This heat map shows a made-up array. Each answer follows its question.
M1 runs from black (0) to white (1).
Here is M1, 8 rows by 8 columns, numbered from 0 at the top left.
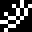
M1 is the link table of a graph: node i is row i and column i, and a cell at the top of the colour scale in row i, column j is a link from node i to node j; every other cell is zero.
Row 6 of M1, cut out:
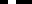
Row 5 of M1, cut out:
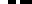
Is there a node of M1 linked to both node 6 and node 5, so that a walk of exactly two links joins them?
no
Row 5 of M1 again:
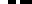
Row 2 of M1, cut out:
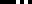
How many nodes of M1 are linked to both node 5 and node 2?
1
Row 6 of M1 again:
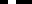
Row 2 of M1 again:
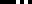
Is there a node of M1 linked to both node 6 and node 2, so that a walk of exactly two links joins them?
no
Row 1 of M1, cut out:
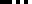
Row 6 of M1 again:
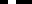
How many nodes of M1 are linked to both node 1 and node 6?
1
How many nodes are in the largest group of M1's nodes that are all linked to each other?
2
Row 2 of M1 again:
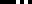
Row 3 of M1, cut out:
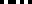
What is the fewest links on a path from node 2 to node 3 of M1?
2
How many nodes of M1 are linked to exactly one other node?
2
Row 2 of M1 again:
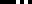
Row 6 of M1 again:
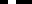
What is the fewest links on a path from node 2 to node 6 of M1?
1
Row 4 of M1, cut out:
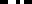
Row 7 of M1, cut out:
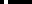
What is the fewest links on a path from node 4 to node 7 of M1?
3
